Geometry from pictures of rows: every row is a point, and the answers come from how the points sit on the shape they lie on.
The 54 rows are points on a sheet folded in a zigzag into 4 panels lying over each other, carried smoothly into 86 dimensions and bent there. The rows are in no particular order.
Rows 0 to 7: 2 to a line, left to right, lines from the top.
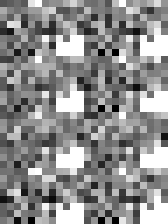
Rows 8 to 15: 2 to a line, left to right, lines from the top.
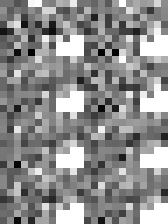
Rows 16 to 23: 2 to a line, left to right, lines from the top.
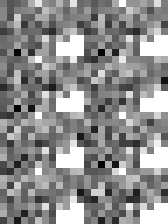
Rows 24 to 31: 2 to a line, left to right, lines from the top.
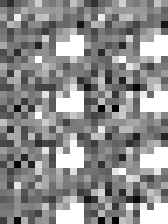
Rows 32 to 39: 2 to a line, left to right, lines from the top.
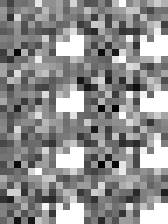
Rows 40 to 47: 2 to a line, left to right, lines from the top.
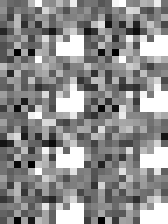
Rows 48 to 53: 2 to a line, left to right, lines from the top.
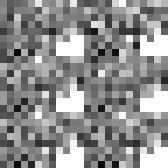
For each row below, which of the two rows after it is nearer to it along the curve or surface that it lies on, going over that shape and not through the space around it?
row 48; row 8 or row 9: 8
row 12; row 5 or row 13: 13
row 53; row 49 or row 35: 49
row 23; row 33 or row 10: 10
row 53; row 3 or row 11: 11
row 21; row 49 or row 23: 49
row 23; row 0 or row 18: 18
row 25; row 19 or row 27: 19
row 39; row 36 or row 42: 36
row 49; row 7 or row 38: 7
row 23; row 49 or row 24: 24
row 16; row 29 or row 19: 29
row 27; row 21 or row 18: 18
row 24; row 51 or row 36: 51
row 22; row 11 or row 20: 20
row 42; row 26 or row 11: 11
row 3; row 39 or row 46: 46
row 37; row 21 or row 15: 21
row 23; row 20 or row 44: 44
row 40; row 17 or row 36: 36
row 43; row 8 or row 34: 34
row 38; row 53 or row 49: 53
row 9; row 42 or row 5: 42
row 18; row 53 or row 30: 30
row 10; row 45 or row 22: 45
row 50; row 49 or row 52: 52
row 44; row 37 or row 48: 48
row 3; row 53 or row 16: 16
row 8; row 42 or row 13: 13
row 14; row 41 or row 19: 41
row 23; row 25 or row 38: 25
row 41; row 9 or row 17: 17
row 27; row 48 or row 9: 48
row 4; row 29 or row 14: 14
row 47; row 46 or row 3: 3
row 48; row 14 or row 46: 14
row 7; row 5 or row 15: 5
